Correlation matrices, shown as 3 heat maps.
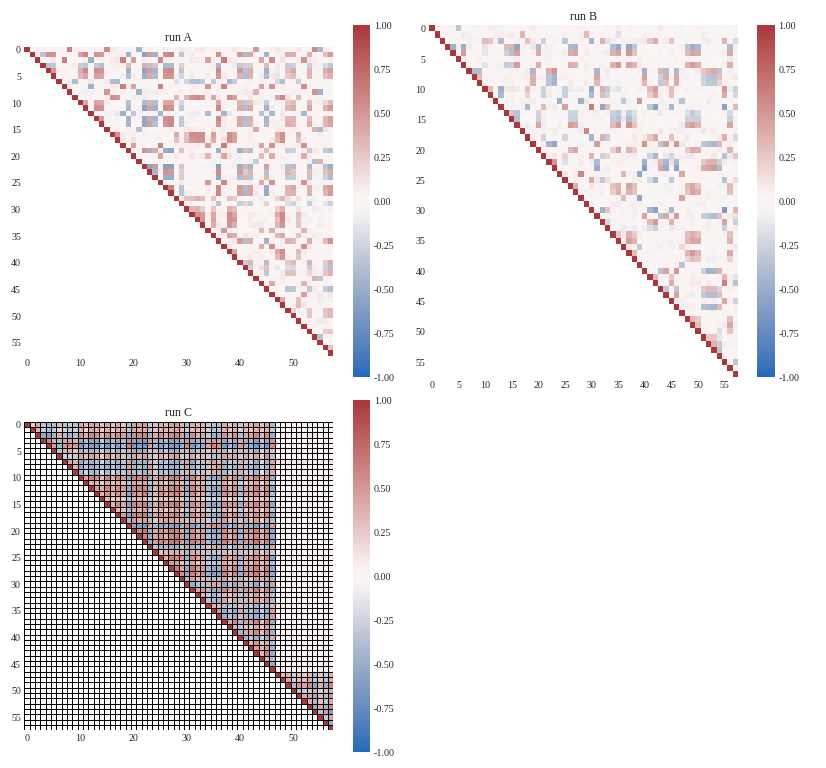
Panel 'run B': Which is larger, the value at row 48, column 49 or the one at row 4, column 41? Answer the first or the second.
the first
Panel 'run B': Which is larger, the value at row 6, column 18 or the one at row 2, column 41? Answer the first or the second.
the second
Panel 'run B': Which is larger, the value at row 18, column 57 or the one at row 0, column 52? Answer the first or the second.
the second
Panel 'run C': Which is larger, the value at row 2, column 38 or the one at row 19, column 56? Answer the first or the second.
the first
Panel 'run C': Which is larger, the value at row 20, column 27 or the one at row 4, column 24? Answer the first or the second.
the first
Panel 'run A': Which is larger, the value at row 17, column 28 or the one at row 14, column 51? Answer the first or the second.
the first
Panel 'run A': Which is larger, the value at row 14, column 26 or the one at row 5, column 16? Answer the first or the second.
the first
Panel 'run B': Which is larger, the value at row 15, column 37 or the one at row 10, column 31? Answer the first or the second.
the second
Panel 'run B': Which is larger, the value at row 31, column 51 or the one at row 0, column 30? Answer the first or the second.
the second
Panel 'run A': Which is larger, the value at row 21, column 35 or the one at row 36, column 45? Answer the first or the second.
the first
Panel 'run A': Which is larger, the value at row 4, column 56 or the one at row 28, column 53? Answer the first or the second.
the first
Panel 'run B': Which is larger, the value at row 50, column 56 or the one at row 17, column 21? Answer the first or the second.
the first
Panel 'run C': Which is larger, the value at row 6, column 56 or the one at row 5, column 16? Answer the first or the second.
the first
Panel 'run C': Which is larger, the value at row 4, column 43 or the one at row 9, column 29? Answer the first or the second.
the second
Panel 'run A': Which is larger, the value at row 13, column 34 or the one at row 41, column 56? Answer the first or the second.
the first
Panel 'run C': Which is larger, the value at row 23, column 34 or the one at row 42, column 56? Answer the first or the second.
the first
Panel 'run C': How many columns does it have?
58
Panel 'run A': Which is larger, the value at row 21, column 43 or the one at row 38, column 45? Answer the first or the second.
the second
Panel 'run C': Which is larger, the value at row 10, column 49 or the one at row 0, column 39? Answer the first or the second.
the second
